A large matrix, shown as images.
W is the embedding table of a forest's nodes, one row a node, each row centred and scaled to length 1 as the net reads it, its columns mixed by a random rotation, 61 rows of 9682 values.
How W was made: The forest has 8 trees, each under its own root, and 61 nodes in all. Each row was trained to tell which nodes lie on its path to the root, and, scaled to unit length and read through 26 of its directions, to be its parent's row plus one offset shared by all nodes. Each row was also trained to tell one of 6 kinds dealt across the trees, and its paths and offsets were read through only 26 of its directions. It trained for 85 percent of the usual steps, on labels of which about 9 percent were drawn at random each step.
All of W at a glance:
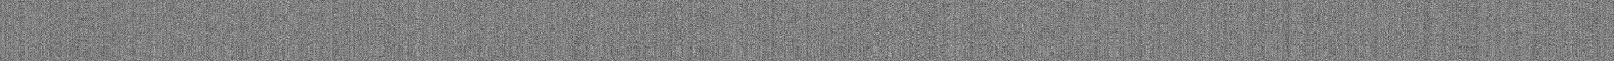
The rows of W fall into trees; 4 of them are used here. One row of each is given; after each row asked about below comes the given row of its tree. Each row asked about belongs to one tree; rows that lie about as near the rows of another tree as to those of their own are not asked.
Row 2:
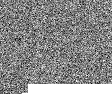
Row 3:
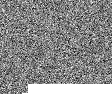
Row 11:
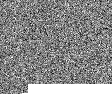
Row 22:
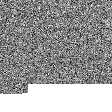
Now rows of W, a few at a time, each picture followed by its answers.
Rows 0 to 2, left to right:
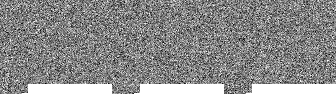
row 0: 11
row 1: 22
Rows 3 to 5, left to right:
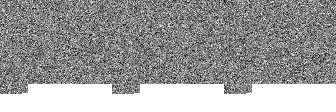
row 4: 3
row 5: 2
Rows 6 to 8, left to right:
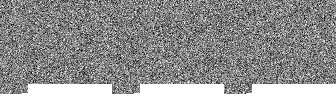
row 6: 3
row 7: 2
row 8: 22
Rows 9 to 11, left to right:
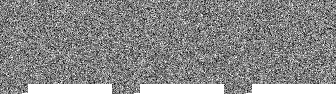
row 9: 11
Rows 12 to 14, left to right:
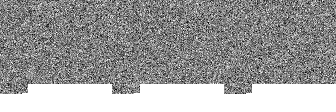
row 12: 22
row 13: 11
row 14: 3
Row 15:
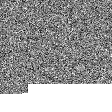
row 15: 11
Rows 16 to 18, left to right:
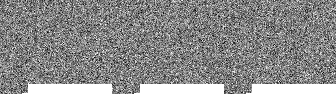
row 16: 2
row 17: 22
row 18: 22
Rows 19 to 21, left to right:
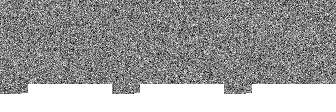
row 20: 22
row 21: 3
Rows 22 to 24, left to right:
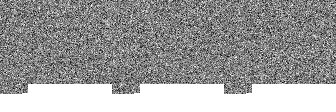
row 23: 3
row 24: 11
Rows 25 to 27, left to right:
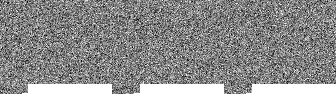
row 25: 2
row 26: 11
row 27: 22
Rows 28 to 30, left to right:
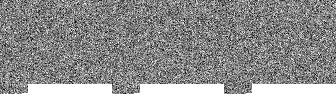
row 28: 11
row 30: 2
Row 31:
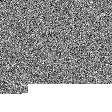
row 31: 3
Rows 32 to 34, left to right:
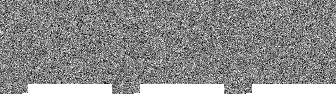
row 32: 3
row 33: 3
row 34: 22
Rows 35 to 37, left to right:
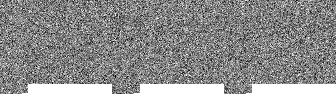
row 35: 3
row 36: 2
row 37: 2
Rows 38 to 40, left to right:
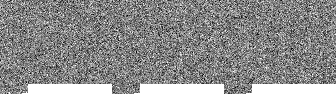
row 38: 3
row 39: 2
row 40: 22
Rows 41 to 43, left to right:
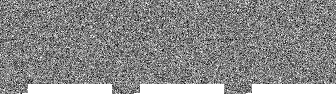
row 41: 22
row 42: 11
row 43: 2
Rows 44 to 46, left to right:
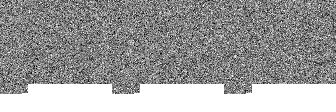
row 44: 3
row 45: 22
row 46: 11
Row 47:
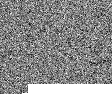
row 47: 11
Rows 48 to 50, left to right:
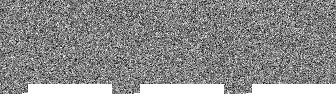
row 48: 11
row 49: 22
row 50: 11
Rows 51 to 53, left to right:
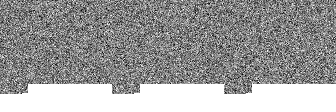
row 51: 22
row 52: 22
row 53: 2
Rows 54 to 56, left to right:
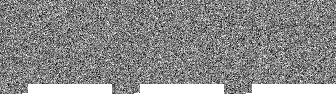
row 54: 22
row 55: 2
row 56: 2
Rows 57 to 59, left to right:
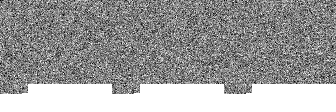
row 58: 11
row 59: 22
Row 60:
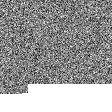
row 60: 3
